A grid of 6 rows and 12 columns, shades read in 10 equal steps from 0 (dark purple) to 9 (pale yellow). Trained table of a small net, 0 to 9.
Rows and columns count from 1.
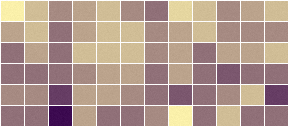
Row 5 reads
5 5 2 6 6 5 4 3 4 5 7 2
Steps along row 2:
up down up up same down up up down same same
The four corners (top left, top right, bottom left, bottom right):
9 7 4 4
